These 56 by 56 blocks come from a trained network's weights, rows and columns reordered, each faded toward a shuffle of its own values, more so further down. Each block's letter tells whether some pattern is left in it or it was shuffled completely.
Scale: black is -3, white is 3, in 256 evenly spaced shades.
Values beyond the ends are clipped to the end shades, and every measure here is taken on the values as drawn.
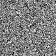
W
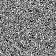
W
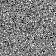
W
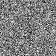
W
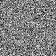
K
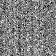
K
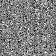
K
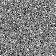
W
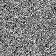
W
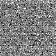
K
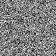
K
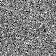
W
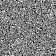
W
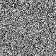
K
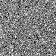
W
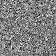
W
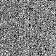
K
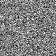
K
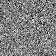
W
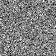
K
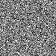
W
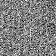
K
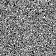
W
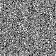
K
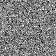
W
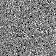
W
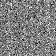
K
